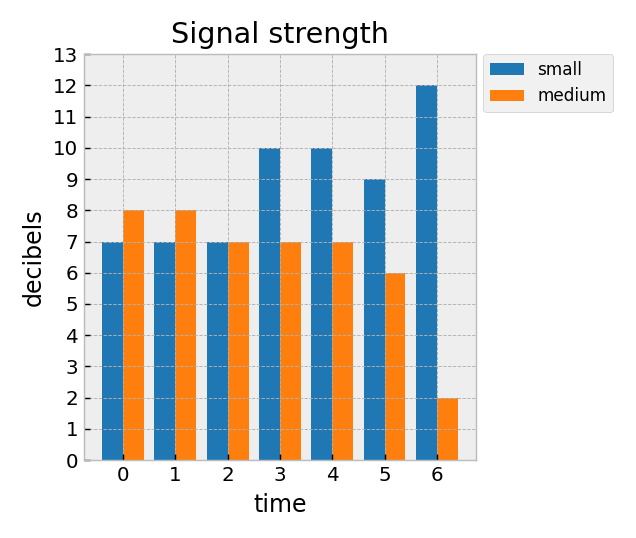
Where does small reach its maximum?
6
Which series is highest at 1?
medium
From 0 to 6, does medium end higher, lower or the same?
lower
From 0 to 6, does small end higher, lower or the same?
higher
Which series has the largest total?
small
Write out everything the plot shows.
Title: Signal strength
x-axis: time, ticks 0 1 2 3 4 5 6
y-axis: decibels, ticks 0 1 2 3 4 5 6 7 8 9 10 11 12 13
Legend: small, medium
Values:
small: 7 7 7 10 10 9 12
medium: 8 8 7 7 7 6 2
